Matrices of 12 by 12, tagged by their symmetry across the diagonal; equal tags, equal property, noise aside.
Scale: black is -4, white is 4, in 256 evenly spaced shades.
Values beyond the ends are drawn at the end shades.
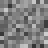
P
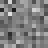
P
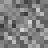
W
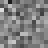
P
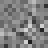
W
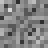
W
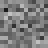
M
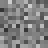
P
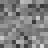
M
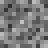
W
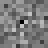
W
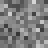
M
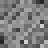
W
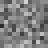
P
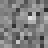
M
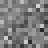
W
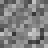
W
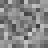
W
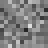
P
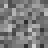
M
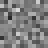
P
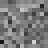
M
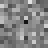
M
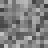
P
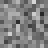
M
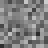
P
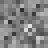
W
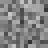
M
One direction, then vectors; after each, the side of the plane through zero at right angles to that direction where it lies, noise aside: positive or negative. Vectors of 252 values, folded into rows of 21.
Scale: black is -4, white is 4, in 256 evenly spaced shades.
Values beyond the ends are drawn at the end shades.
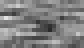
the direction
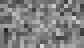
negative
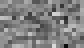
positive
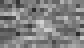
negative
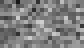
negative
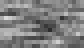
positive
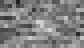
negative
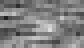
negative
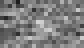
negative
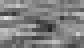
positive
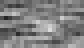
negative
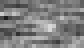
negative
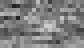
negative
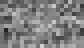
negative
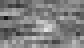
negative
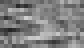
negative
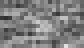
negative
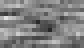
positive
